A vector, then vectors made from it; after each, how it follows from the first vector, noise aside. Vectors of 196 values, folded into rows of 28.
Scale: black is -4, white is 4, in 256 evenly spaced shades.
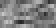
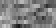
wrapped around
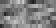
wrapped around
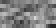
wrapped around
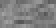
shrunk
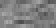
shrunk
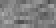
shrunk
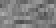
shrunk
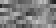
wrapped around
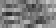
wrapped around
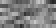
wrapped around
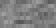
shrunk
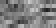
wrapped around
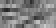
wrapped around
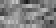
wrapped around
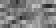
wrapped around
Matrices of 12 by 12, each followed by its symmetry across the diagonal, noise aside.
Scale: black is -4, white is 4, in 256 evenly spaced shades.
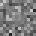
symmetric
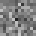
neither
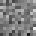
antisymmetric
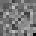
symmetric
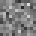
neither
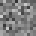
antisymmetric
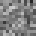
neither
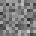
neither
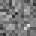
symmetric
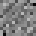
symmetric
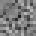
symmetric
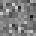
neither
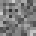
symmetric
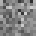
neither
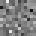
antisymmetric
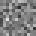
antisymmetric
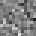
antisymmetric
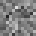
antisymmetric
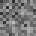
symmetric
